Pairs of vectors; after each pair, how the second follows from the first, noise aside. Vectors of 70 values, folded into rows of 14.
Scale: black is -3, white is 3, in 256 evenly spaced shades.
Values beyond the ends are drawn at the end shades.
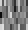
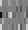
partly zeroed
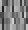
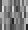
negated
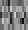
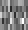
negated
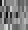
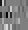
partly zeroed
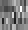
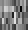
negated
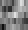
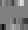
partly zeroed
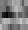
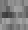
shrunk
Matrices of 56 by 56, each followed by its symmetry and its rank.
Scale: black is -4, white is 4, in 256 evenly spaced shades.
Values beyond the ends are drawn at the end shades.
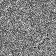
symmetric, full rank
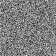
neither, full rank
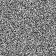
neither, full rank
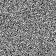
neither, full rank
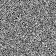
symmetric, full rank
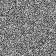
symmetric, full rank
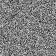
neither, full rank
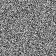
neither, full rank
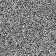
neither, full rank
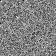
symmetric, full rank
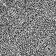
symmetric, full rank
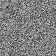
symmetric, full rank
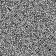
symmetric, full rank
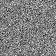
neither, full rank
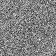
symmetric, full rank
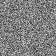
neither, full rank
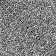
symmetric, full rank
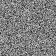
neither, full rank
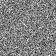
symmetric, full rank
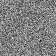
neither, full rank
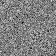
symmetric, full rank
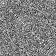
symmetric, full rank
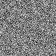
neither, full rank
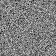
symmetric, full rank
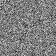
symmetric, full rank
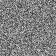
neither, full rank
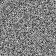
symmetric, full rank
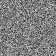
neither, full rank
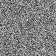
neither, full rank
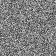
neither, full rank
